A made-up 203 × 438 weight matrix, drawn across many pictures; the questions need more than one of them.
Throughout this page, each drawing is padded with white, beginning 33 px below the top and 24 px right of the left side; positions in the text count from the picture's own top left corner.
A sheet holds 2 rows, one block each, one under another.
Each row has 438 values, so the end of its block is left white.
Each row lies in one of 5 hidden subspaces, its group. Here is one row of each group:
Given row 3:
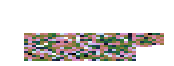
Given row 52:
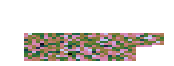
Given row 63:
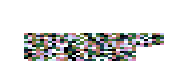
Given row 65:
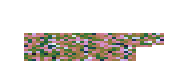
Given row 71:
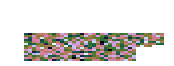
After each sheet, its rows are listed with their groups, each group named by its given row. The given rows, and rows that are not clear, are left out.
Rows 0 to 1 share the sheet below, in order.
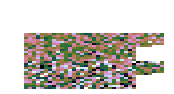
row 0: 65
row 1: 65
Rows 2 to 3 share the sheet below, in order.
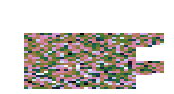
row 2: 71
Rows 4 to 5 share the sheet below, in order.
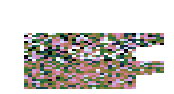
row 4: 71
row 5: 71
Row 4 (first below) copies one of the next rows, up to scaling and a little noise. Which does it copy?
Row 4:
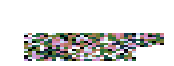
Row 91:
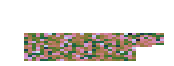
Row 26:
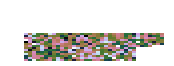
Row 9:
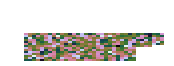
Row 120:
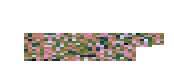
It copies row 26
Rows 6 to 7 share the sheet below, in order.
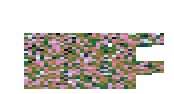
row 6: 65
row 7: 52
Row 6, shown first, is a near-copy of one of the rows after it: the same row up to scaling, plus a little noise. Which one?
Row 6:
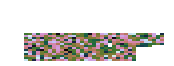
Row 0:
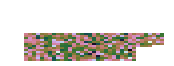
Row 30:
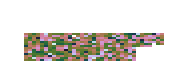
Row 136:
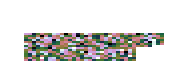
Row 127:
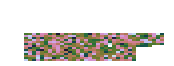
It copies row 127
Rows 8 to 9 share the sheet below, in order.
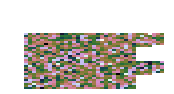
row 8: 3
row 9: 71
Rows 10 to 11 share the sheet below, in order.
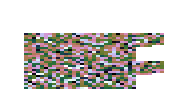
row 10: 65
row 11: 3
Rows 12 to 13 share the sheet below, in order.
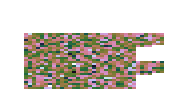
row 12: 52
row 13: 65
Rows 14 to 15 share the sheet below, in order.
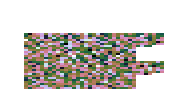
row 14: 52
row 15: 63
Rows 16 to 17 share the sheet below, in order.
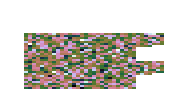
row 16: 65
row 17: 71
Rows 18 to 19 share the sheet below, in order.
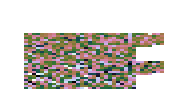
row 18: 3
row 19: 3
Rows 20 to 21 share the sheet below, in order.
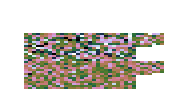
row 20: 3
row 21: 65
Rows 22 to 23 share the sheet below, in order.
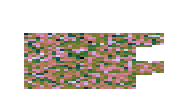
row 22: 71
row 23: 3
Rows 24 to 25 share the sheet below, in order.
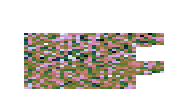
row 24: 3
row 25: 71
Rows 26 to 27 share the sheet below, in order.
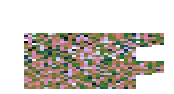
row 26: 71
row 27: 52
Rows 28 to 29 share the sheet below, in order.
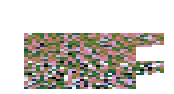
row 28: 52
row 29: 63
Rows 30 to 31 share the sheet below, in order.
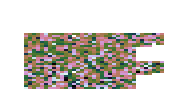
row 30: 65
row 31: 63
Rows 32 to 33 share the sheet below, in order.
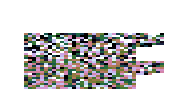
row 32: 65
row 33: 63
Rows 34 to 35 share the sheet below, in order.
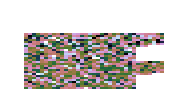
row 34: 65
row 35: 3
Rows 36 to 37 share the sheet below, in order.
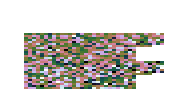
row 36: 65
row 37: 65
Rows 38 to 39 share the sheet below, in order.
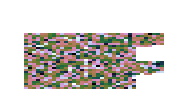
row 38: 3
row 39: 52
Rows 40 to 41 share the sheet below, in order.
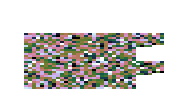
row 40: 65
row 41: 65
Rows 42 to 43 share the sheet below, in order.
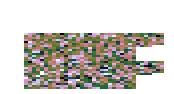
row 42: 71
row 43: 52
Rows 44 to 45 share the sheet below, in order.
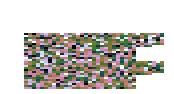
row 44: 71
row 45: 65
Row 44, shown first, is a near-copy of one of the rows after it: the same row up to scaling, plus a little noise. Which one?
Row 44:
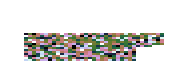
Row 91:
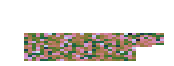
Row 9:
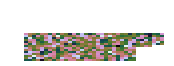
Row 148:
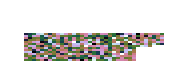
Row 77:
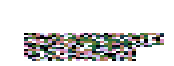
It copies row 77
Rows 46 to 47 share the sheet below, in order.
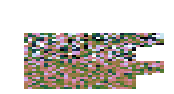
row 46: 52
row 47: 63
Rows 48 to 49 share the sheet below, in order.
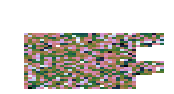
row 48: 65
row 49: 71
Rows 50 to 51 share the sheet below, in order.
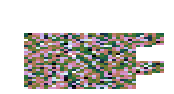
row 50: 52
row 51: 63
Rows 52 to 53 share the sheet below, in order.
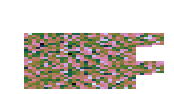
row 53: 52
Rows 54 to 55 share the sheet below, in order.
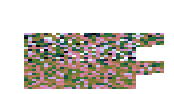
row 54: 71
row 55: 63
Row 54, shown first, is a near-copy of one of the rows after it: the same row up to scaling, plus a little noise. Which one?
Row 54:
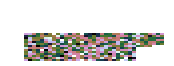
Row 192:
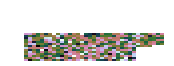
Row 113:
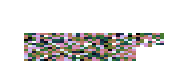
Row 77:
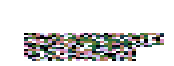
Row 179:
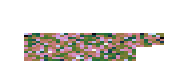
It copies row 192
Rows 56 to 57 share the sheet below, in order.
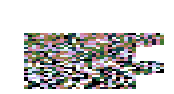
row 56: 65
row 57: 71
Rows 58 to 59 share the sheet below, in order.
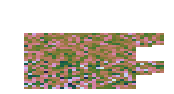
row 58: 65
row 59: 3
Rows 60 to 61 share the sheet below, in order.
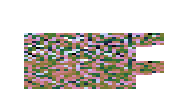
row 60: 3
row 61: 3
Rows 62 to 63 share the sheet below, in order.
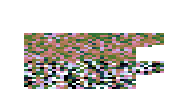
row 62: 71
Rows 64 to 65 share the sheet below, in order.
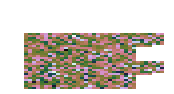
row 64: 65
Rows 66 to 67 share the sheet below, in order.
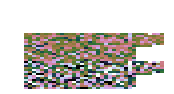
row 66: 3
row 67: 3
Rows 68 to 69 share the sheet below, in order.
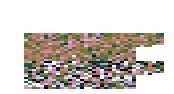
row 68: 52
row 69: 71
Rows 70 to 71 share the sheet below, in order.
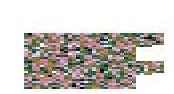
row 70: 52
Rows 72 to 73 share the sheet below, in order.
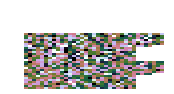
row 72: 63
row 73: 52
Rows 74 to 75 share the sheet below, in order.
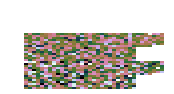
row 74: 3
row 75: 71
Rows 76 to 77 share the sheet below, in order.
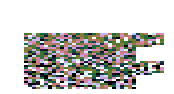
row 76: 65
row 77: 71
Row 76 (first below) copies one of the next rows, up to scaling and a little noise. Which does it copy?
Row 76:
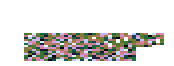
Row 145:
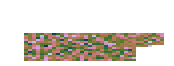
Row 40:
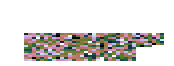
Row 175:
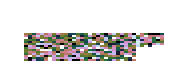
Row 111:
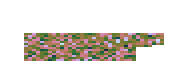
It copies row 111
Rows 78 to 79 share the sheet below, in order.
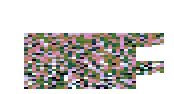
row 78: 71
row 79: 63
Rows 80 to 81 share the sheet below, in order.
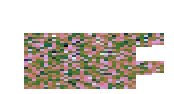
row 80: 63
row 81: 52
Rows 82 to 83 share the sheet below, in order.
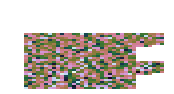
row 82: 71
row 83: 63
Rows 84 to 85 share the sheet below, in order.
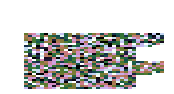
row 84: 65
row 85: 3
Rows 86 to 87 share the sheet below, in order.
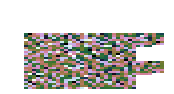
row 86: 52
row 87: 3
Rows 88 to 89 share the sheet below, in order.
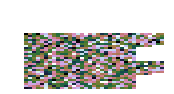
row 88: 65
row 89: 63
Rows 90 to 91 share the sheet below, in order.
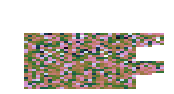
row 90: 71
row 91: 71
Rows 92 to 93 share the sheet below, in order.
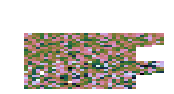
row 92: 52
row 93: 52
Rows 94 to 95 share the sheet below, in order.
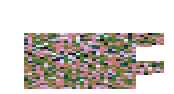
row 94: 3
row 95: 63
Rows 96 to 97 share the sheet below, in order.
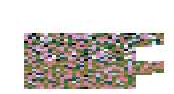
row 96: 65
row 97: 3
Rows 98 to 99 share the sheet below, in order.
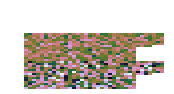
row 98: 52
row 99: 63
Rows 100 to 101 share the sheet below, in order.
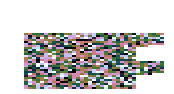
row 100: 65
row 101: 65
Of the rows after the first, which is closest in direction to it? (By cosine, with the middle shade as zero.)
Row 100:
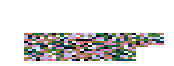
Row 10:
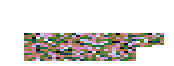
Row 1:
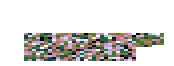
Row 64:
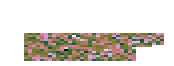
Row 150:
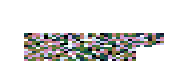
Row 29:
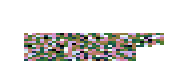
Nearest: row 29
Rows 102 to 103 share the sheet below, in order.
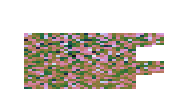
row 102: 52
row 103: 63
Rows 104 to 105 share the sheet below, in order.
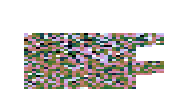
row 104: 52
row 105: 3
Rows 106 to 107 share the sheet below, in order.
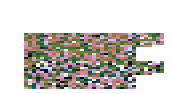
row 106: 65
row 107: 65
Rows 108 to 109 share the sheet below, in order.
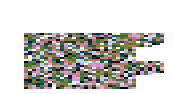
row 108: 71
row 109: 65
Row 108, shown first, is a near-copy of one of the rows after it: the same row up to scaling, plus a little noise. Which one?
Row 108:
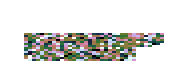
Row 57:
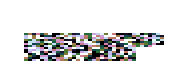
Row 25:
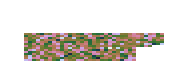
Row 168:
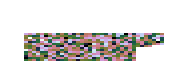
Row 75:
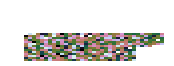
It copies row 25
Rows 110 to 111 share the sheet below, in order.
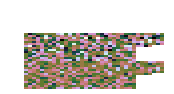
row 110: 63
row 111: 65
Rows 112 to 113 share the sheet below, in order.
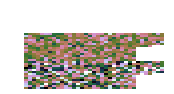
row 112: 71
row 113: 71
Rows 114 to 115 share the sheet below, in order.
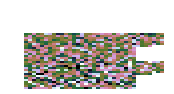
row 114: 71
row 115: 3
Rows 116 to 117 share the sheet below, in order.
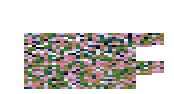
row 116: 3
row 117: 63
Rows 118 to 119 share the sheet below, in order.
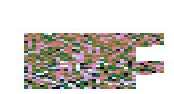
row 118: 71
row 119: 3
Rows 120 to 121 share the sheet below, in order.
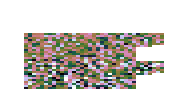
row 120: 71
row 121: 63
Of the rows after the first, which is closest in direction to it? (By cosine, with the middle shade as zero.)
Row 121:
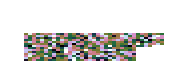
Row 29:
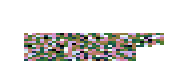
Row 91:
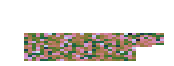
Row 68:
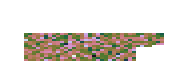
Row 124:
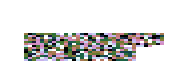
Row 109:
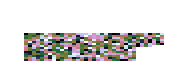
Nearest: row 29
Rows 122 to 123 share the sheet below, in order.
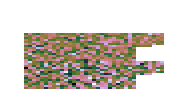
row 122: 3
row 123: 52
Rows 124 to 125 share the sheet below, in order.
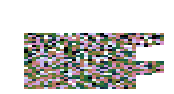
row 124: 63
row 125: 52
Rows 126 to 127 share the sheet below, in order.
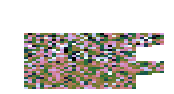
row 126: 63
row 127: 65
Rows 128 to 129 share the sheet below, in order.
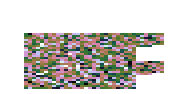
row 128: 52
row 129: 3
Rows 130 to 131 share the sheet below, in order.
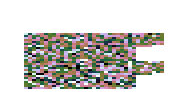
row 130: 3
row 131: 3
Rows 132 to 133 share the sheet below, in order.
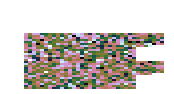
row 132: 65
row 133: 3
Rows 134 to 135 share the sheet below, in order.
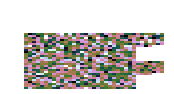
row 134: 63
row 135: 3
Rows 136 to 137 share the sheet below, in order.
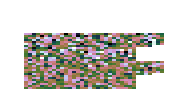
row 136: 65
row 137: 63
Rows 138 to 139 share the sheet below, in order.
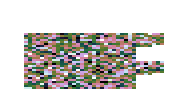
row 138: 3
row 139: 63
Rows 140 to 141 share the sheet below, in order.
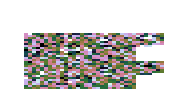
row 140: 52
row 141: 52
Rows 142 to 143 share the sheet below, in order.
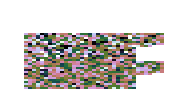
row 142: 65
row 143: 65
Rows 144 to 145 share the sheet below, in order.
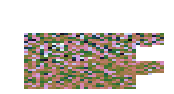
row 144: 71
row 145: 65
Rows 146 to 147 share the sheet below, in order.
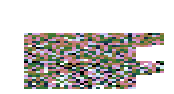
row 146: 3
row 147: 65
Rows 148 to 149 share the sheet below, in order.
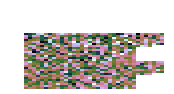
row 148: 71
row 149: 52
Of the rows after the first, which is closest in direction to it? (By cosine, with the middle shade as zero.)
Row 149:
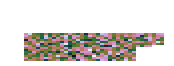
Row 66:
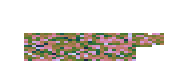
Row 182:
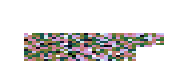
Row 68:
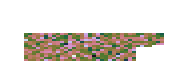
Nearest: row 182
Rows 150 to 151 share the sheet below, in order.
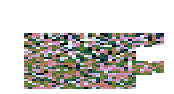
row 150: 52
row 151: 3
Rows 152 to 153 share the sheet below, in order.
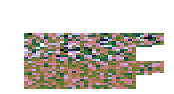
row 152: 52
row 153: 63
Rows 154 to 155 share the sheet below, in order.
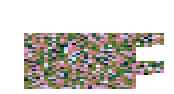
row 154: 63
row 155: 63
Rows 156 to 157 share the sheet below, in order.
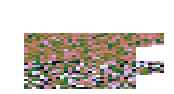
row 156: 65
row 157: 71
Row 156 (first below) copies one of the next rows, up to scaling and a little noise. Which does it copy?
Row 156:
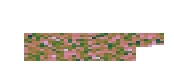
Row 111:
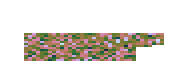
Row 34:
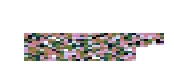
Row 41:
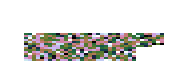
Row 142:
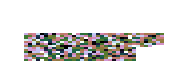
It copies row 34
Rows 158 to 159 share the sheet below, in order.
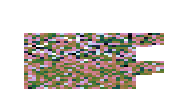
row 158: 3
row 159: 71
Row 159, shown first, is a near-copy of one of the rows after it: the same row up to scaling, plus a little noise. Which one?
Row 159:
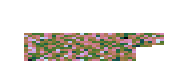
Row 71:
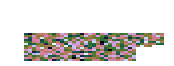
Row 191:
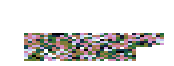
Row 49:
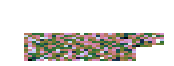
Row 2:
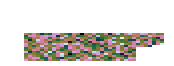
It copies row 49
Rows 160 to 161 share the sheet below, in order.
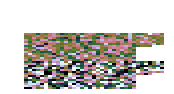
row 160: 3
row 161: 63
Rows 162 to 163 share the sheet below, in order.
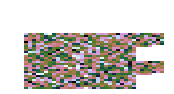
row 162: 71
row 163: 3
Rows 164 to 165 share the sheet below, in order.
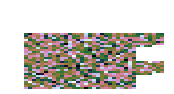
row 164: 52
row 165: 3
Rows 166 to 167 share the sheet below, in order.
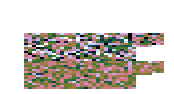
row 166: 3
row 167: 3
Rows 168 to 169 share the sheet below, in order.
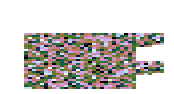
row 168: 71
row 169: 63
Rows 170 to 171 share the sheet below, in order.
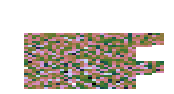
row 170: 3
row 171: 52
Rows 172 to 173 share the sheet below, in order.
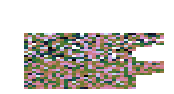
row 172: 71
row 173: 3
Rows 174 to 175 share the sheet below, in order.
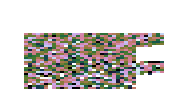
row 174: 63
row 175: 65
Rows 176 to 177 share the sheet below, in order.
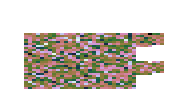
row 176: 3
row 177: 3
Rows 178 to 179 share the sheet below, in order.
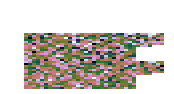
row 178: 71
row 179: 71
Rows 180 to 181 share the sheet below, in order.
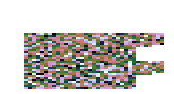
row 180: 71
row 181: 3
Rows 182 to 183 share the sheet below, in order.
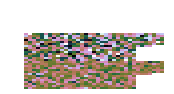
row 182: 52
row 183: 3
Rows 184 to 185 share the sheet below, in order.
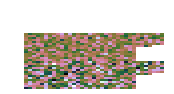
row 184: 63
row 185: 63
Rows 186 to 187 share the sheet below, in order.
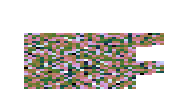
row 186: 3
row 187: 52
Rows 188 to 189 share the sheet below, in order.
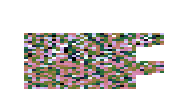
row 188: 63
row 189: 71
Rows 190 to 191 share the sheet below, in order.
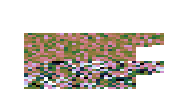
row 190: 63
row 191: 71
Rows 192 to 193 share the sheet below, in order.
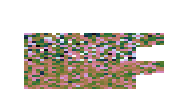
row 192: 71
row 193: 52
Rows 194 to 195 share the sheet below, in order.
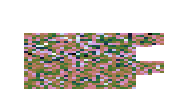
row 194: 3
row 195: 71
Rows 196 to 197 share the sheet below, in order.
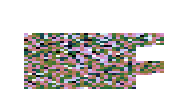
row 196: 52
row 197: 3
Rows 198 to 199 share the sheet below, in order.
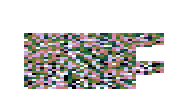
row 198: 52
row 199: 63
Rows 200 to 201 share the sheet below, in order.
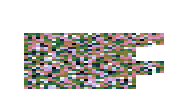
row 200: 65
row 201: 65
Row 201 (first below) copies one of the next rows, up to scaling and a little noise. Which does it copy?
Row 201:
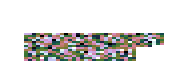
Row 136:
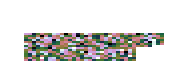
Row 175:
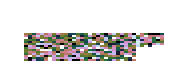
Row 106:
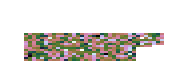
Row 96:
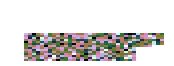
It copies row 136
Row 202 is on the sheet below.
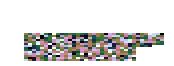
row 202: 65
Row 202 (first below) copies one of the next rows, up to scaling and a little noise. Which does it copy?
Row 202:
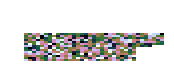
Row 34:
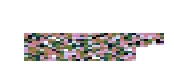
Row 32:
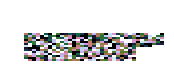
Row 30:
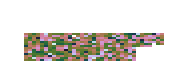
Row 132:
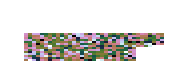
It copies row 32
